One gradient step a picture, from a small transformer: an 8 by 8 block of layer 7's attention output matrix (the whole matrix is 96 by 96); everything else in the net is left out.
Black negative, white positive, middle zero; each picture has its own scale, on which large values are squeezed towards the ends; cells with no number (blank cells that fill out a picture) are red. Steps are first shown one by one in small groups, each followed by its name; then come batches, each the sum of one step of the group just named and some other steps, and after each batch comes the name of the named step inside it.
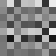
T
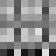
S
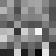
S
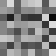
S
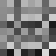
S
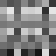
S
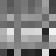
S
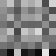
S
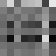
T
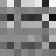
T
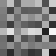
T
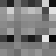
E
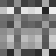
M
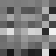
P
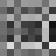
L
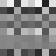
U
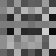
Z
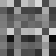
U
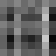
Z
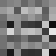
M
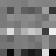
P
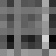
E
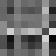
E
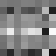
P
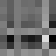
E
